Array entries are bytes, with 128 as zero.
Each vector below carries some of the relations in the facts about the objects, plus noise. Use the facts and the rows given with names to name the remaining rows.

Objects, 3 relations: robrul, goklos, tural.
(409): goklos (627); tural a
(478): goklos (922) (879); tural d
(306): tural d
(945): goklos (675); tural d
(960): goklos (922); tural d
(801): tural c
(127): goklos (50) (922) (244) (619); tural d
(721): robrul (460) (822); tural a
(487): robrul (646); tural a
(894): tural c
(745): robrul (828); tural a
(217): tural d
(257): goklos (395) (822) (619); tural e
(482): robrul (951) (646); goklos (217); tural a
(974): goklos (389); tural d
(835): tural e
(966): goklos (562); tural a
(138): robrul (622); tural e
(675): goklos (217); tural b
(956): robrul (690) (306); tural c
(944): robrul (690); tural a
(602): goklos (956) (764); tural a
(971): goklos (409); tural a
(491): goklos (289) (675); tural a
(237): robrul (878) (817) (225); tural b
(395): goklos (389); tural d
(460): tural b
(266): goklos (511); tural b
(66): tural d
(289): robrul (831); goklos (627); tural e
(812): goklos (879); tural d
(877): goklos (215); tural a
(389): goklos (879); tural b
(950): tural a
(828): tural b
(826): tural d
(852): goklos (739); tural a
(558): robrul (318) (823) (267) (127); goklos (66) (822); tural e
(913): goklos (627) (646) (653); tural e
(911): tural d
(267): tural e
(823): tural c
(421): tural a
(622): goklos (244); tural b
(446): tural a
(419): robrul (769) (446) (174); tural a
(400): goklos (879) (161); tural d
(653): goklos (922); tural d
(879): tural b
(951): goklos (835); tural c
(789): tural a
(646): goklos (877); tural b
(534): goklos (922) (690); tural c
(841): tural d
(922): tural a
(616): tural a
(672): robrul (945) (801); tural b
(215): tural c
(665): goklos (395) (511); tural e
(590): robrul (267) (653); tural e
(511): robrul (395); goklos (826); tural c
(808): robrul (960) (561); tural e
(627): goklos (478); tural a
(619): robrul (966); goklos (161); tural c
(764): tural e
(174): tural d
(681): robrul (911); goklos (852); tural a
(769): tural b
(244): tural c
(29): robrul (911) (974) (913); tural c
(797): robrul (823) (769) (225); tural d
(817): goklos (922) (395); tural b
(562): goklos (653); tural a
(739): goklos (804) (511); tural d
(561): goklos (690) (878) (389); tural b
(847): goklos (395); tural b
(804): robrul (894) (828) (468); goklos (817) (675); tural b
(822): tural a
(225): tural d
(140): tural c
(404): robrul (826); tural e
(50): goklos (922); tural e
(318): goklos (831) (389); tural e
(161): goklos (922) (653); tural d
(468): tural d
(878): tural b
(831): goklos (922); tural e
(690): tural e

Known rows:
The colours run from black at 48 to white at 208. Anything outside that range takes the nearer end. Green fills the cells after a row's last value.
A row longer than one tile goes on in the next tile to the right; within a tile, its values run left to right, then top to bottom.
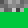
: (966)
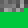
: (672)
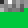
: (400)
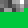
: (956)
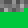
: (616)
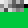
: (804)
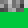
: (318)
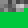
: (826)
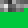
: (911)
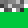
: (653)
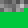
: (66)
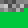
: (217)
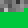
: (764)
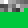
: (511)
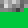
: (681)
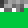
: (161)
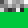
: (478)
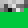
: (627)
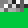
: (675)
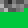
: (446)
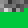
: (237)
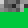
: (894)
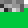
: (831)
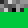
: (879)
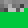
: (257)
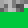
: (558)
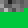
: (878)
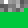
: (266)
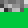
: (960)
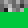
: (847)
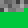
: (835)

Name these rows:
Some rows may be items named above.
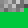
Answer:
(491)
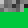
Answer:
(745)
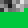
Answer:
(690)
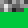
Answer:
(29)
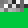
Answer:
(675)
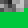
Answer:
(306)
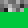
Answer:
(847)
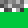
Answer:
(653)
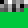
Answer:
(389)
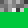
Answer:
(877)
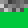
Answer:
(797)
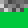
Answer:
(797)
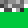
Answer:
(653)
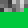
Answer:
(944)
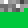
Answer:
(739)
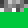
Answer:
(562)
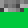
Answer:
(590)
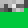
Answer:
(409)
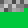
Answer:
(945)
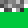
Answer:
(653)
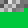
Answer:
(482)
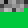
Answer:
(487)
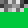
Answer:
(646)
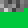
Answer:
(419)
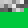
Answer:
(289)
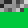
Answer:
(922)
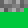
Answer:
(622)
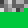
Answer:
(619)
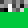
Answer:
(395)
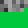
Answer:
(561)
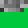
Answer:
(590)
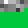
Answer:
(852)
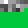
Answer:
(511)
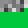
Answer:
(127)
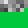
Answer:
(665)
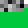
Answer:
(817)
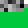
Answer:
(817)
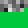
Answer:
(847)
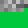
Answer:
(491)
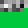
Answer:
(974)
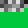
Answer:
(646)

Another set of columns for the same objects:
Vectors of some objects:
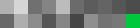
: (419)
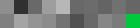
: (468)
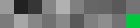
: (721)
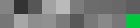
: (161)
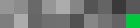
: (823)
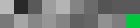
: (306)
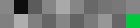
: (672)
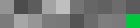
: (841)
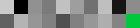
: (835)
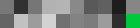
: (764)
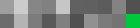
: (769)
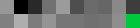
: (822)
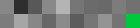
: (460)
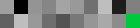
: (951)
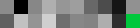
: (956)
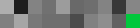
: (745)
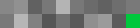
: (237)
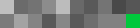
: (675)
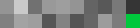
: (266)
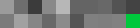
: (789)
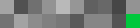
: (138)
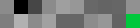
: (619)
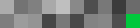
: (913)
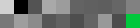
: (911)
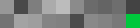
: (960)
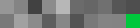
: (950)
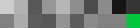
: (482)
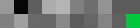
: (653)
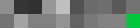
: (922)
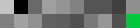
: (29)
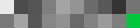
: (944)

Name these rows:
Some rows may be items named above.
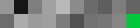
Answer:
(395)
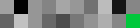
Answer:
(951)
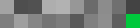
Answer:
(127)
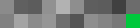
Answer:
(534)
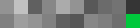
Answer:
(257)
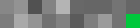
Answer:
(817)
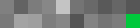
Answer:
(561)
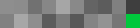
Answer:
(847)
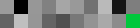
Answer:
(951)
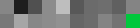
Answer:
(879)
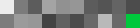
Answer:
(681)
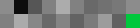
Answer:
(672)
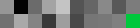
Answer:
(877)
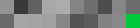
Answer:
(826)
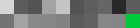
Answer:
(217)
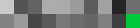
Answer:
(590)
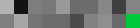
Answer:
(745)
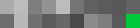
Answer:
(797)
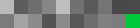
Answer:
(675)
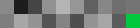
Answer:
(966)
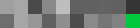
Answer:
(446)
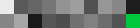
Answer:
(558)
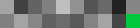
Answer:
(289)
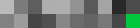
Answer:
(267)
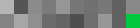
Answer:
(804)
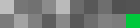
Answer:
(675)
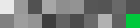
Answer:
(681)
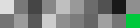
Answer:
(690)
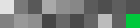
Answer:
(681)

